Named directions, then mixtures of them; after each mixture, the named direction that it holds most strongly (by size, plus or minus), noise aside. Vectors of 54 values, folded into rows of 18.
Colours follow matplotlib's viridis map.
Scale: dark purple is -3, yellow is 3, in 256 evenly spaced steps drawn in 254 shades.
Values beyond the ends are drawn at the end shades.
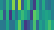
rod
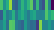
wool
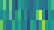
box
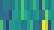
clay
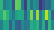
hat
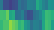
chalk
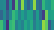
clay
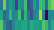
box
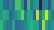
hat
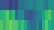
chalk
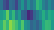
chalk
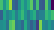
wool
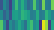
clay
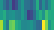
chalk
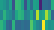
hat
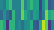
clay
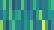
box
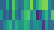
box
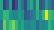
chalk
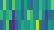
wool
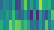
hat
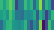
clay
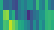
chalk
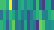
wool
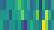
clay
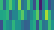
rod
